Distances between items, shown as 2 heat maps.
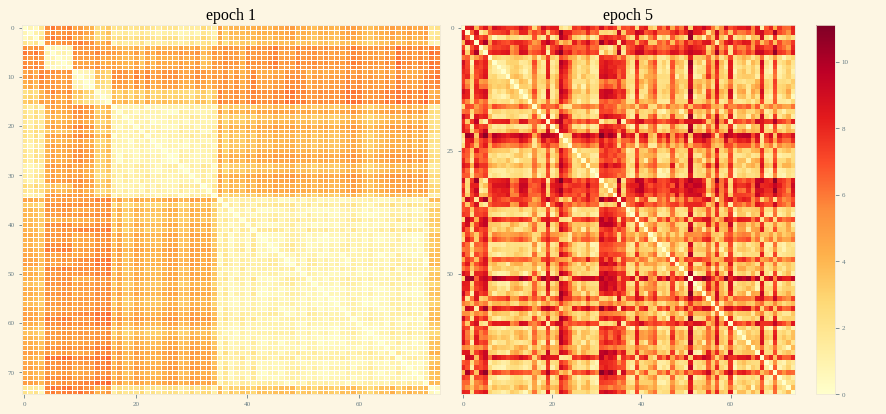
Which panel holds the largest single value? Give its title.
epoch 5
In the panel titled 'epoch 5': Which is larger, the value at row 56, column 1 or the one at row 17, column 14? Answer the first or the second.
the first
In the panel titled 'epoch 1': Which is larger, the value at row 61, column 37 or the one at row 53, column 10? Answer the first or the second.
the second
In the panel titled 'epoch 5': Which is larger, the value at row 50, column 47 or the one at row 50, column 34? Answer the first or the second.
the second
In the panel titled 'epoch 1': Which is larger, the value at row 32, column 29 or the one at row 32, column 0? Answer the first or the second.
the second
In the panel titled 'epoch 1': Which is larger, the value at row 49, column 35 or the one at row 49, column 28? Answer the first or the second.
the second
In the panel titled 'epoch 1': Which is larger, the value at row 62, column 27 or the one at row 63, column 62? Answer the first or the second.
the first
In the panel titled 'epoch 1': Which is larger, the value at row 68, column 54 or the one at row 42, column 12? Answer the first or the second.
the second
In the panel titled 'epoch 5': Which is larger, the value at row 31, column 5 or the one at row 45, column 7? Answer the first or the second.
the second
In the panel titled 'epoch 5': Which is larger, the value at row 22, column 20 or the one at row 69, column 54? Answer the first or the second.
the first
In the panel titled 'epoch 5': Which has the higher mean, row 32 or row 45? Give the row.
32
